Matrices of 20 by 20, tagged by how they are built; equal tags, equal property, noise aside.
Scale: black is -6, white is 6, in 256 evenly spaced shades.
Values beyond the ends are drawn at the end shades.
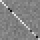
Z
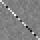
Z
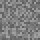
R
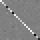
Z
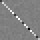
Z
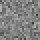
R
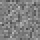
R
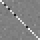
Z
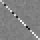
Z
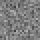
R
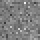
R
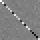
Z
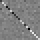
Z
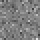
R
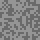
R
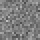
R
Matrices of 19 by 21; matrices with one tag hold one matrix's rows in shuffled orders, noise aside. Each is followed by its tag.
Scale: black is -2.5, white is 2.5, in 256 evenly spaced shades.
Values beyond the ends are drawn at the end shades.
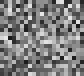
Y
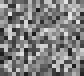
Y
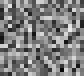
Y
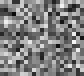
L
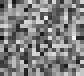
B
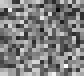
L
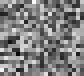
L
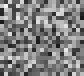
Y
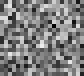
Y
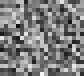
L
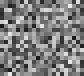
Y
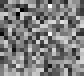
B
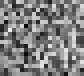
B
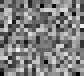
Y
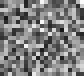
B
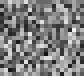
Y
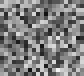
B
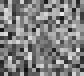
Y
